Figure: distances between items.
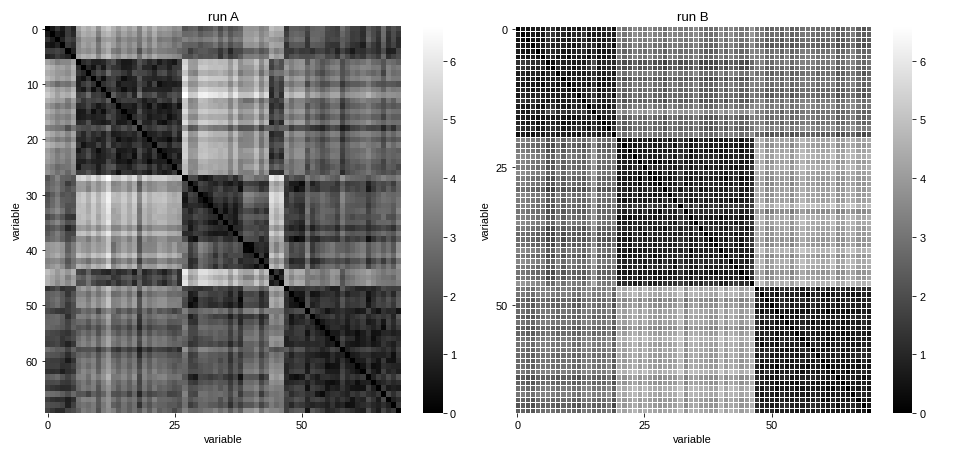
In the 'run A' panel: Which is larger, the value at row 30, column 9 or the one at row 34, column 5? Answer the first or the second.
the first
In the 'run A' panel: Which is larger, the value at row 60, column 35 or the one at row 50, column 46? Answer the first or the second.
the second
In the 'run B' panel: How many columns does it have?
70
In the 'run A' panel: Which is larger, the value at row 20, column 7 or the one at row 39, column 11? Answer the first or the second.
the second
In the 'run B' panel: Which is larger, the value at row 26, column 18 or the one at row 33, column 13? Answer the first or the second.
the first
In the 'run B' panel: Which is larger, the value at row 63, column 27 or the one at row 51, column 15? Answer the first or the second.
the first
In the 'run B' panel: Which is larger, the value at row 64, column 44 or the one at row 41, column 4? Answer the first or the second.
the first
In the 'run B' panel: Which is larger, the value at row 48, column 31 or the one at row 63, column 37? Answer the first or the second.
the first
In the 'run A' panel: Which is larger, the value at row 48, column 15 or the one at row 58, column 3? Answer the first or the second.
the first
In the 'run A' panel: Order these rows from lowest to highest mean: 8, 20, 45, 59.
59, 20, 8, 45
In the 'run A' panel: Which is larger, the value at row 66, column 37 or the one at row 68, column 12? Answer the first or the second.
the second
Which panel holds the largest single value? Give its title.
run A
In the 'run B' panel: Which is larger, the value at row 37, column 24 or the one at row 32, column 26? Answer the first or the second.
the second
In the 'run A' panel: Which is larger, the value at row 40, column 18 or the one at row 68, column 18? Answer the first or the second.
the first
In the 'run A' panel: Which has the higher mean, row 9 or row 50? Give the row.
9
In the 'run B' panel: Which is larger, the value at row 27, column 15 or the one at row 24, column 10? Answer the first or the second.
the first
